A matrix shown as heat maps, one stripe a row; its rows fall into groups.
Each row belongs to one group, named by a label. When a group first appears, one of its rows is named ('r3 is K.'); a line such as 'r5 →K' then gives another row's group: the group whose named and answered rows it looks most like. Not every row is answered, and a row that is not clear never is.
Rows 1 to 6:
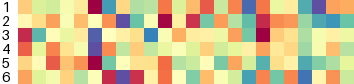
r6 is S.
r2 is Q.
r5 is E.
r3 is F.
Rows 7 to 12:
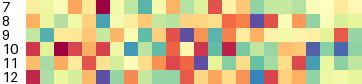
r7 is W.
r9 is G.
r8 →F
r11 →E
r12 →F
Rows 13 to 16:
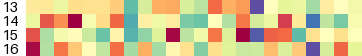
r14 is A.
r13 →W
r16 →S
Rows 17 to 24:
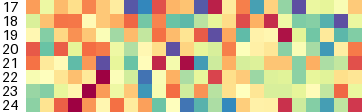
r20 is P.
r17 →W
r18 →A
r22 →W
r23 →G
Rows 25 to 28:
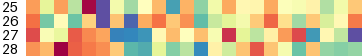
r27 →Q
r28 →A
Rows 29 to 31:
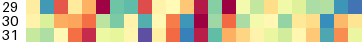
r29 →Q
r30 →G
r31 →G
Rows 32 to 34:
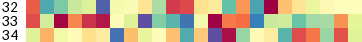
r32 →F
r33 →W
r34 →G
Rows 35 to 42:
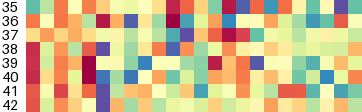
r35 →Q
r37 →W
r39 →W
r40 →P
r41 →E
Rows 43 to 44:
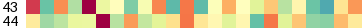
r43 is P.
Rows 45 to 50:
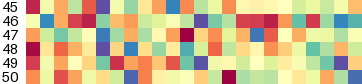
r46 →A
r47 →F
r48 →S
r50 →Q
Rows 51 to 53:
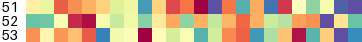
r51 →Q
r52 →G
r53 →E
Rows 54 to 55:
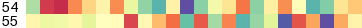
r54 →A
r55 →G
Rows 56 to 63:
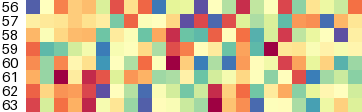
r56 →A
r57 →G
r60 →E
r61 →E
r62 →W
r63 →W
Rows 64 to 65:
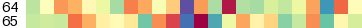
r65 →G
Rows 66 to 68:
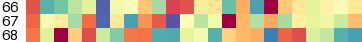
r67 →P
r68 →E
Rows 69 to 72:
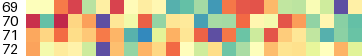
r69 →A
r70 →E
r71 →Q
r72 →S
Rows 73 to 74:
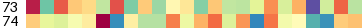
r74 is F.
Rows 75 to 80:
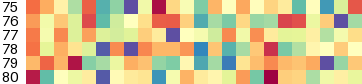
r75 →P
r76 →E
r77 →P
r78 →S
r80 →F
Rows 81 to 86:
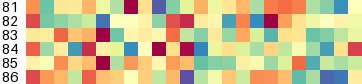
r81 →F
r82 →F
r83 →E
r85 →E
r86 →A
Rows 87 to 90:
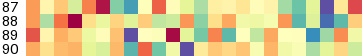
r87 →P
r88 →A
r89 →S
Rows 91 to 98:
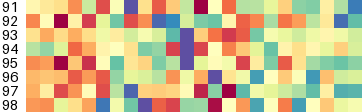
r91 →Q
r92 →E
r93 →W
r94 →G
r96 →Q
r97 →Q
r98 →W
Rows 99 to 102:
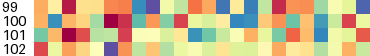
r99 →Q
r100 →S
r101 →A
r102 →S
